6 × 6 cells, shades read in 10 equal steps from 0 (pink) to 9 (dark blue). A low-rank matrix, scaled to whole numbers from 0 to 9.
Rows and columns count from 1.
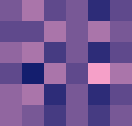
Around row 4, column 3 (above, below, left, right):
7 8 9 6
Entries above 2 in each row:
6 6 6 5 6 6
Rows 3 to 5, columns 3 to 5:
7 5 8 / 3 6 0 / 8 5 8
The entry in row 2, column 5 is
3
